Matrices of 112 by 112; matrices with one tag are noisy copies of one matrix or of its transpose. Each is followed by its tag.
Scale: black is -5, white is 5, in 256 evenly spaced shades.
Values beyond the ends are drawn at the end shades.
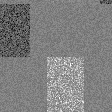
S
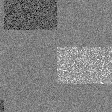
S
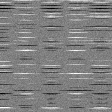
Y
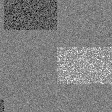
S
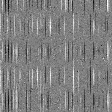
Y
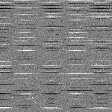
Y
